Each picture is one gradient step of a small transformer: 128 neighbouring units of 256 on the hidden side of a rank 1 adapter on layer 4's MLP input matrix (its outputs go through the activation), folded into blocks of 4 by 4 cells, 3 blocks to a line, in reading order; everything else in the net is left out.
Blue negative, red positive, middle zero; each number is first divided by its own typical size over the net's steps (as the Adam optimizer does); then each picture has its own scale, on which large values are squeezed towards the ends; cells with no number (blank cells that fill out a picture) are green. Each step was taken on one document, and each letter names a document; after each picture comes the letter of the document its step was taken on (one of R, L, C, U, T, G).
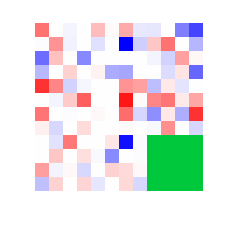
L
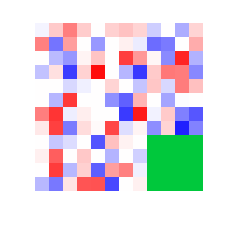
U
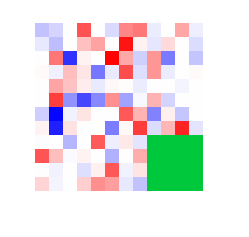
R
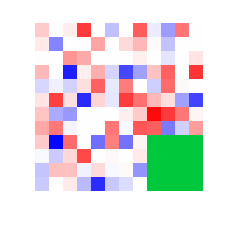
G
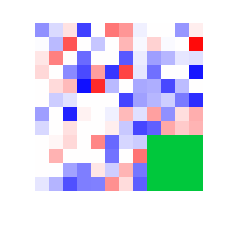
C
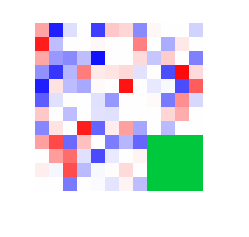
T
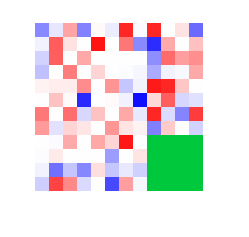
C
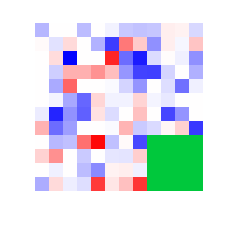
R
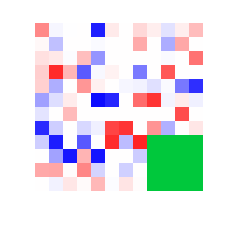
T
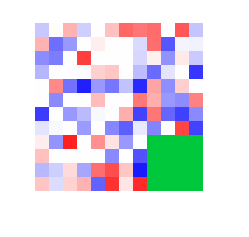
C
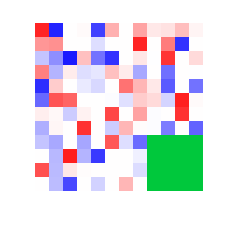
T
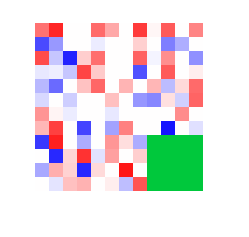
T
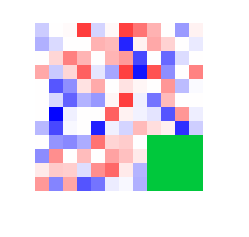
R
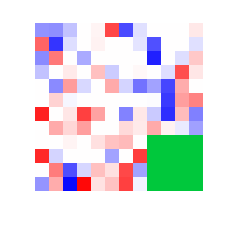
U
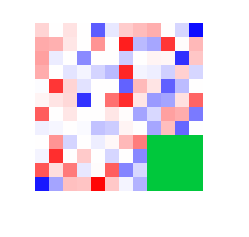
L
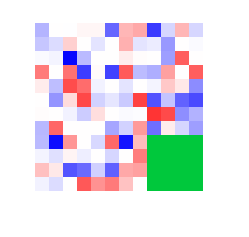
G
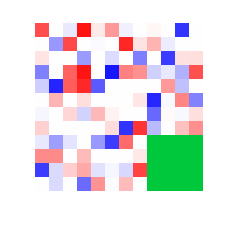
G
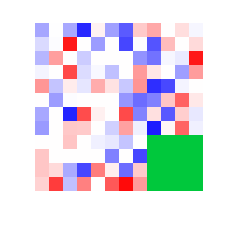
C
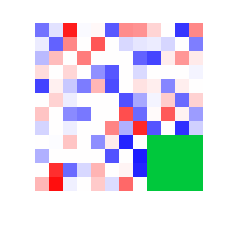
C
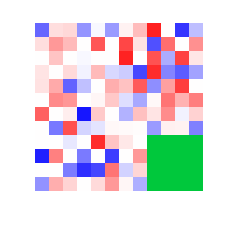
U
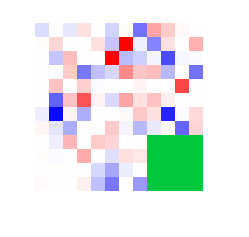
R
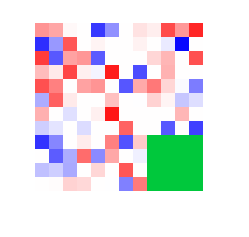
T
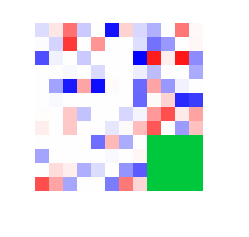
C
